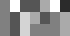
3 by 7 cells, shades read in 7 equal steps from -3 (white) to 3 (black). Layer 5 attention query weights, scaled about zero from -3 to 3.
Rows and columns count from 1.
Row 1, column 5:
-1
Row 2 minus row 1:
0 4 -3 -2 2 3 -3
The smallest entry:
-3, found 2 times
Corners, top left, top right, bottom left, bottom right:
0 2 0 -1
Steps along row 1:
down up same down down up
